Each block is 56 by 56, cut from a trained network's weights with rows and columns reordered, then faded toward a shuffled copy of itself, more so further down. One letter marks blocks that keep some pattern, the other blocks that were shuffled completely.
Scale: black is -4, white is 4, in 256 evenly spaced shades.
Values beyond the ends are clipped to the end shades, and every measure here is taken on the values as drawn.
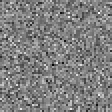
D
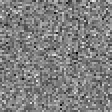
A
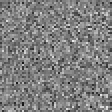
A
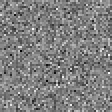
D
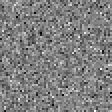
D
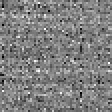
A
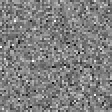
D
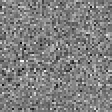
A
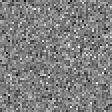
D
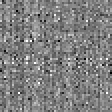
A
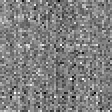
A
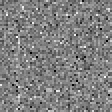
D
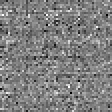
A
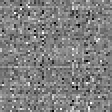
A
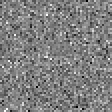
D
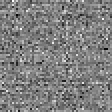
A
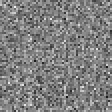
A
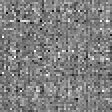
A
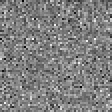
A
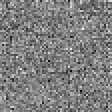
A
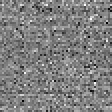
A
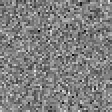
D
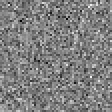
D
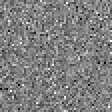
D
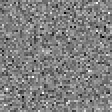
D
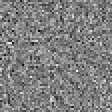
A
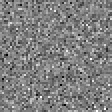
D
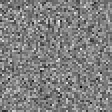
A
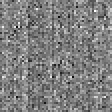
A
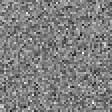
D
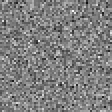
D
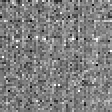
A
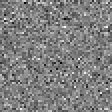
A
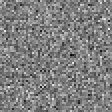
A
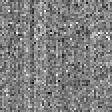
A
